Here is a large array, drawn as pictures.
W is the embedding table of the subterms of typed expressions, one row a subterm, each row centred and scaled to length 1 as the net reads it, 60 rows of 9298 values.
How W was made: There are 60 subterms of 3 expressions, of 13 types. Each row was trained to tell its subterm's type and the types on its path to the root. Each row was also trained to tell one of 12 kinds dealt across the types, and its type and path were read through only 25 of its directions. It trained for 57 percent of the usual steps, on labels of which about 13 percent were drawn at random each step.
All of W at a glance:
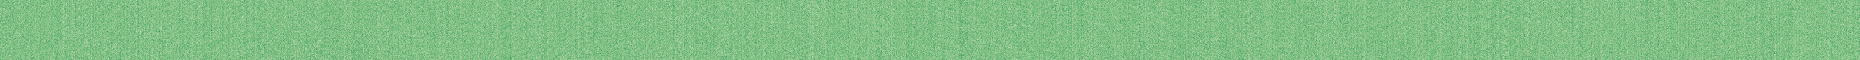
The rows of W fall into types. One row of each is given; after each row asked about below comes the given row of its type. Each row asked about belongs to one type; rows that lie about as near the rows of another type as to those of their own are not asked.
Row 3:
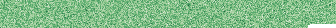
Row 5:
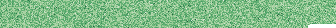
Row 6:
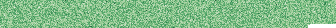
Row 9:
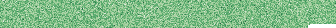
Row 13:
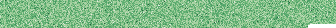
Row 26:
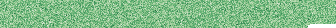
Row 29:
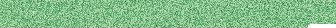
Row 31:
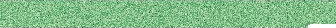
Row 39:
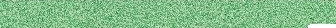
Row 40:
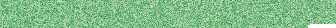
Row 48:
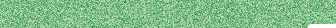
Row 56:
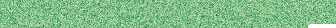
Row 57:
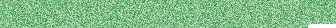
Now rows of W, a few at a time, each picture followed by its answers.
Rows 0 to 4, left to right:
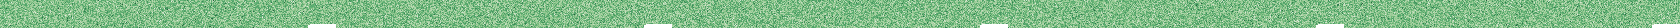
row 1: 26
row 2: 5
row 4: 57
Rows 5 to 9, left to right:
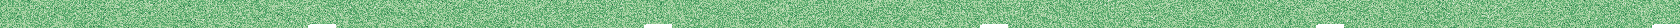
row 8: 9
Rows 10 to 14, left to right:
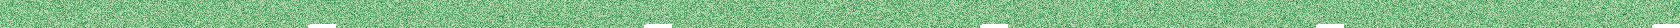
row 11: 26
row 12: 9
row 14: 56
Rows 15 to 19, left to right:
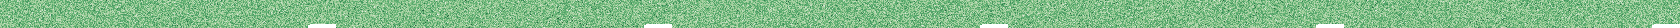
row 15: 39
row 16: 9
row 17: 40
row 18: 48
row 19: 48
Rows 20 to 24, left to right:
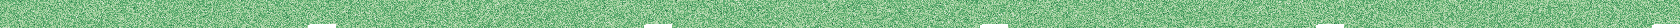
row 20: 5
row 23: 39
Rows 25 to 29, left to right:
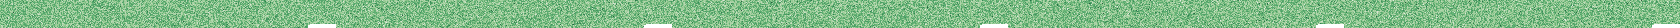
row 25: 57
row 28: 26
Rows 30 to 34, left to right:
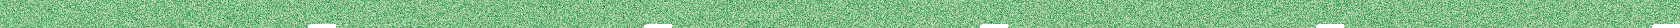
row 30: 6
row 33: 5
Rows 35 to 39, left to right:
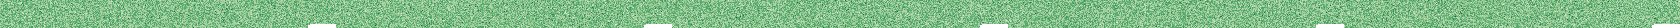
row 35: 39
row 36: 13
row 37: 3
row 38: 29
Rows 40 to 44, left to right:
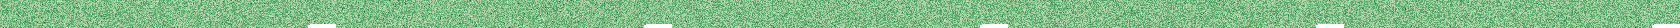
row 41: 31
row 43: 40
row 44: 9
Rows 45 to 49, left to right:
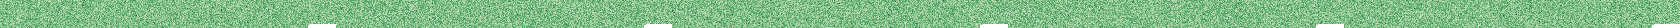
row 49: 48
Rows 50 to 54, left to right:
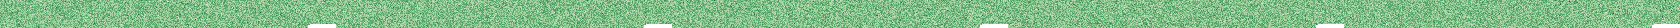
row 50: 3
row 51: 31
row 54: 26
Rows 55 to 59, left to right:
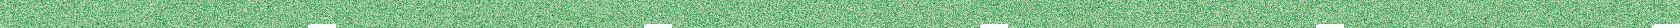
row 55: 40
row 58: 57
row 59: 40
